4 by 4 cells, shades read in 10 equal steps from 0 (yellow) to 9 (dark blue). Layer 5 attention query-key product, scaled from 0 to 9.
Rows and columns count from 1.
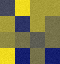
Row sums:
13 19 20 23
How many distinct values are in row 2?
3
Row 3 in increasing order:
4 5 5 6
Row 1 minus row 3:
3 -5 -3 -2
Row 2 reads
3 8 3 5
